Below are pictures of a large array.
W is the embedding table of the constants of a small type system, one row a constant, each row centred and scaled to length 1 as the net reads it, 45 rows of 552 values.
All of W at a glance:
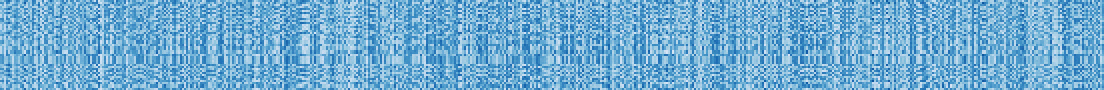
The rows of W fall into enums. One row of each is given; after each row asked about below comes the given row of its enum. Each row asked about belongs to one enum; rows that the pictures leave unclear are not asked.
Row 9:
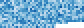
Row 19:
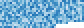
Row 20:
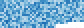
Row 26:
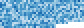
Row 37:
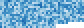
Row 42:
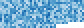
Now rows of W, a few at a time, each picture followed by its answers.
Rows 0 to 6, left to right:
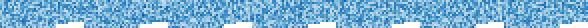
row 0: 37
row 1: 9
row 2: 19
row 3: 42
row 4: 37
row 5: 19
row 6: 37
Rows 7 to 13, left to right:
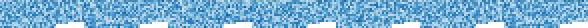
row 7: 19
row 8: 26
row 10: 20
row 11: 37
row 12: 19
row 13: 26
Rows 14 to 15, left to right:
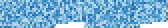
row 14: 19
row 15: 42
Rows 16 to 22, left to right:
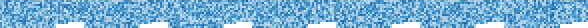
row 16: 37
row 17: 20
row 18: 26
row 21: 20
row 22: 42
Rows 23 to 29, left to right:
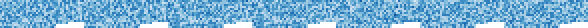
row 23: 19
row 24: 19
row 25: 26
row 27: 9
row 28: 20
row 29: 20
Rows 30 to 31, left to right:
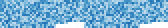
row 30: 20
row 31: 20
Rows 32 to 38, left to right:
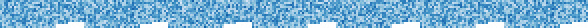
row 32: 37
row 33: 42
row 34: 9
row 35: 37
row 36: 20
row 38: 42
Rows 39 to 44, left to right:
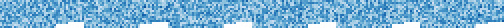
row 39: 19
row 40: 9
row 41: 26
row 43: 42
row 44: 9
